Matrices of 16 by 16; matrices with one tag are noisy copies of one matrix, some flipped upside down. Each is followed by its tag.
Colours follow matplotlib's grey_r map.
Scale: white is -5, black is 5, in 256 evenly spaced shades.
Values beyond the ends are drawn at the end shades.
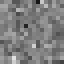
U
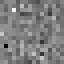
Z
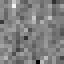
U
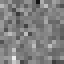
U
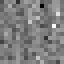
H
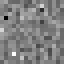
Z
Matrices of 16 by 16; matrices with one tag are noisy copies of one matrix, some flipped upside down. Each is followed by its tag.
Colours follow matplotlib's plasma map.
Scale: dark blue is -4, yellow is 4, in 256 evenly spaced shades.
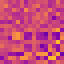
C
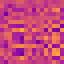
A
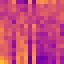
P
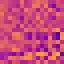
C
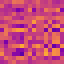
A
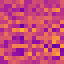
A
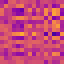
A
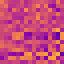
C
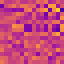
C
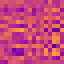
A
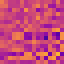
C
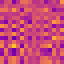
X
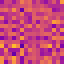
X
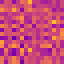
X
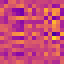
A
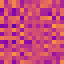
X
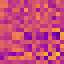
C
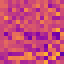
C
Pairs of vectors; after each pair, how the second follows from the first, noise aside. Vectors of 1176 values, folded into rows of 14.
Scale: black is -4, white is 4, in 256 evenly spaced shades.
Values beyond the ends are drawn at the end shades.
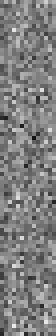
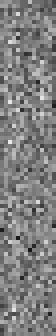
wrapped around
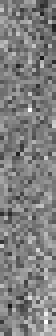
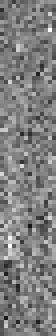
wrapped around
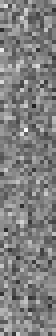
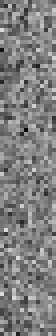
negated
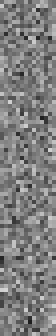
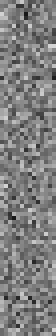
reversed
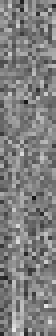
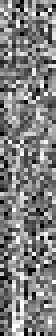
scaled up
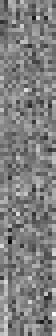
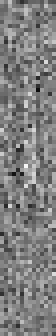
wrapped around
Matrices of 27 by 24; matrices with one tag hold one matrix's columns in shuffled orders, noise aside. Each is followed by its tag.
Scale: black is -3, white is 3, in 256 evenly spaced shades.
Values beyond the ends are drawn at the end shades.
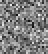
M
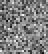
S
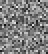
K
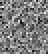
K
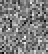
S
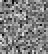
S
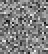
K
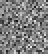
K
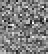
K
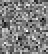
M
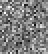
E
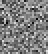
K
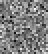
E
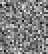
E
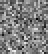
S
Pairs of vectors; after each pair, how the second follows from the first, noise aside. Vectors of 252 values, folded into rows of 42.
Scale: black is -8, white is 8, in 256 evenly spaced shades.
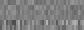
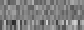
scaled up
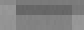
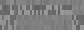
sign-scrambled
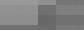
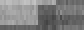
scaled up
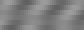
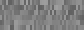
sign-scrambled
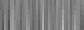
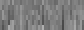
sign-scrambled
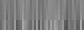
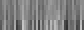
scaled up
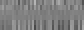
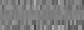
sign-scrambled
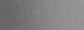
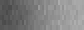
scaled up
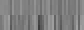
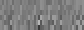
sign-scrambled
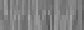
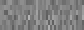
sign-scrambled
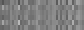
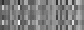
scaled up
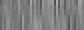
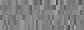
sign-scrambled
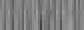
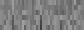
sign-scrambled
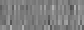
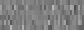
sign-scrambled
